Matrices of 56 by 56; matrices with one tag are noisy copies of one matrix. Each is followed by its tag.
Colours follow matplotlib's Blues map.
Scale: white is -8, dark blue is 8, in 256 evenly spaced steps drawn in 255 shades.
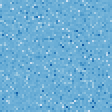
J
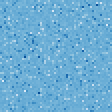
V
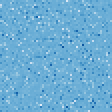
J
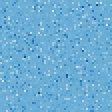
V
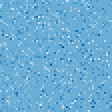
J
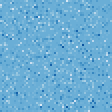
J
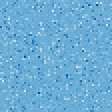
V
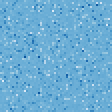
V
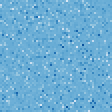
J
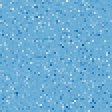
J
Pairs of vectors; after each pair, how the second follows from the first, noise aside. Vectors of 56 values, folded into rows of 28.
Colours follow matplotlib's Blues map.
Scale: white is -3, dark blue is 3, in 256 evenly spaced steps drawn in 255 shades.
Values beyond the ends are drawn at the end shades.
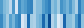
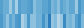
shrunk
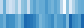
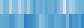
shrunk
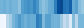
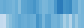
shrunk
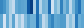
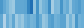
shrunk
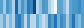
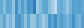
shrunk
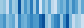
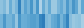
shrunk
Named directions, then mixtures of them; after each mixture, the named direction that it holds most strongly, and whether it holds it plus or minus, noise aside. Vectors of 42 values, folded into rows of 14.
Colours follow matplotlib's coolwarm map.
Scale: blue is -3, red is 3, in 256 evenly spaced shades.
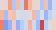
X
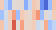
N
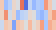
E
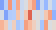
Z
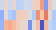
X, minus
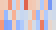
X, plus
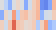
N, plus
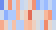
Z, plus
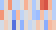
N, minus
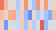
Z, minus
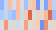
Z, plus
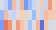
X, minus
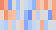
Z, minus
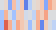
X, minus
